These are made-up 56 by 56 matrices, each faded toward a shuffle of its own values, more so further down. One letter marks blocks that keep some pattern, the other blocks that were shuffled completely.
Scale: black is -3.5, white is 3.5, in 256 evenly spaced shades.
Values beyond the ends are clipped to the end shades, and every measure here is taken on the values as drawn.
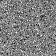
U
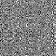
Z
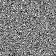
U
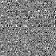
Z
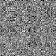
Z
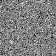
U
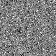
U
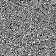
U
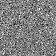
U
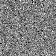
U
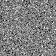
U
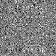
Z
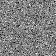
U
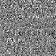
Z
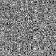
Z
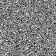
U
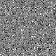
Z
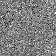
U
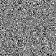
Z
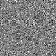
Z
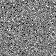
U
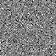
Z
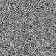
Z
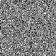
Z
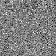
Z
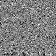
Z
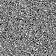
U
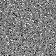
U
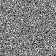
U
